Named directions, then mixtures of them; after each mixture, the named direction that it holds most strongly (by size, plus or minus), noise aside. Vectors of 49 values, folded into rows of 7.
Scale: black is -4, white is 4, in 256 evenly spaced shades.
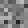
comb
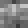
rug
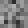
comb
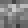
rug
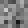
comb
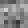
rug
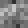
rug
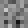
comb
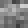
rug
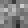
rug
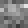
rug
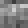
rug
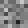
comb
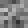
rug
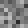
comb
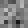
comb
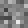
comb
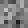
comb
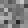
comb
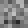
comb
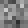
comb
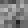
rug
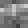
rug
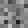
comb
